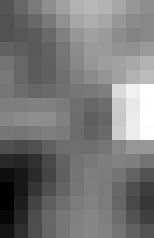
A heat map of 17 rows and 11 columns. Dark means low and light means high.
In the middle right lies a patch that is higher than the rest. The middle right is the roughest part. The bottom left is the ninth with the lowest average. The middle right is the ninth with the highest average. There is an overall slope up to the top right.
